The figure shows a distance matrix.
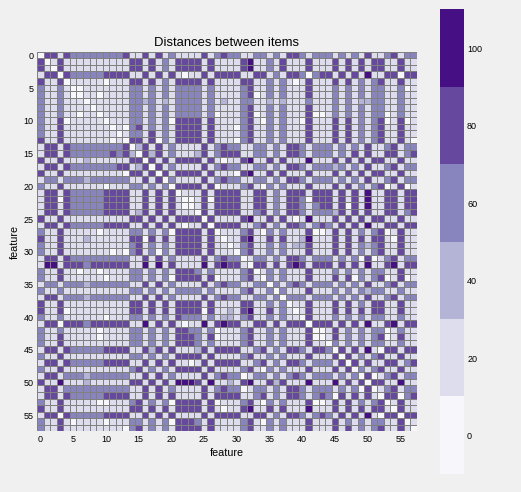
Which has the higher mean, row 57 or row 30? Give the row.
57
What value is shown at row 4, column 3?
80
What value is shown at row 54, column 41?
100
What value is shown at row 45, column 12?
80
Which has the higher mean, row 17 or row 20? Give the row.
17
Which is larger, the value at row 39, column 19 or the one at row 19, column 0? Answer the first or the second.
the first
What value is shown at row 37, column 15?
20
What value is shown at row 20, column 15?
60
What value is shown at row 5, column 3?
60
